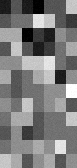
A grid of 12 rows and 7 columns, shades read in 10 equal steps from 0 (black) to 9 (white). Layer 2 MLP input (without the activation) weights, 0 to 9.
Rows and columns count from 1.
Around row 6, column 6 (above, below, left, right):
4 5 7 5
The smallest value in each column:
1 3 0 0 1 1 2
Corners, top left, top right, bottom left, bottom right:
1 7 7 5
